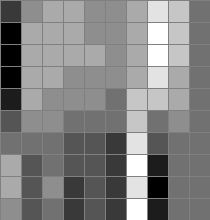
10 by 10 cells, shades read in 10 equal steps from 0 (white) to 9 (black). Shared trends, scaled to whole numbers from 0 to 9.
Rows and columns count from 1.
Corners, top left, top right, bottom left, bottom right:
7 5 4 5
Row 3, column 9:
2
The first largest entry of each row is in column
1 1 1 1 1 1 6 8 8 8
